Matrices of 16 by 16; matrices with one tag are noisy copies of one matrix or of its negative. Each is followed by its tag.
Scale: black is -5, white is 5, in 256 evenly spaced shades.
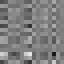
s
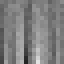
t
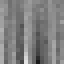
t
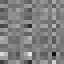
s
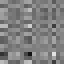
s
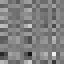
s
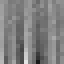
t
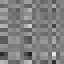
s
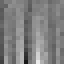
t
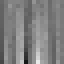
t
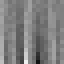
t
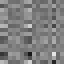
s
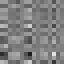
s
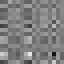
s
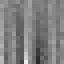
t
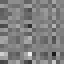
s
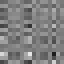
s
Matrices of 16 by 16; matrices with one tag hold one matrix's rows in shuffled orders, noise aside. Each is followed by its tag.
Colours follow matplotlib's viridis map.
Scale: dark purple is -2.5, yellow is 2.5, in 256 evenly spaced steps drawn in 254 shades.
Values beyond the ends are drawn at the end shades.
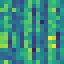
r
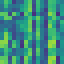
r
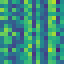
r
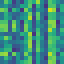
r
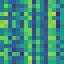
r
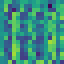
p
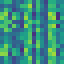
r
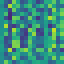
p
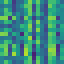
r
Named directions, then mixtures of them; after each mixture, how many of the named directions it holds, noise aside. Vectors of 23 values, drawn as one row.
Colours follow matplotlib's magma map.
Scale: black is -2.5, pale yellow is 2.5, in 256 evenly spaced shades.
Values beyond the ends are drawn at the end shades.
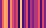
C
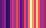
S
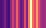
one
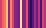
two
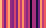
two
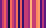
two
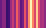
one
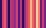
two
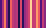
two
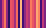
two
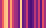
two
